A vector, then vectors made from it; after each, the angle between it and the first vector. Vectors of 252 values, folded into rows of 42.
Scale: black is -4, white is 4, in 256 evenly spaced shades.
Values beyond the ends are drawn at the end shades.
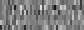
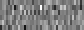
nearly parallel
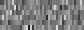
partly opposed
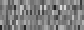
nearly parallel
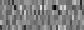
nearly parallel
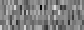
nearly opposite
